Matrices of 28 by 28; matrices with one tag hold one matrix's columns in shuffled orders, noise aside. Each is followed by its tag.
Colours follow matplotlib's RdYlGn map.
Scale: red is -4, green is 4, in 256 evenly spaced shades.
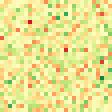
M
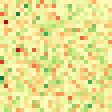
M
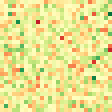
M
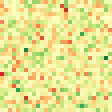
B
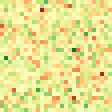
B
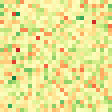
M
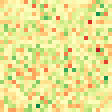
M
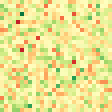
M
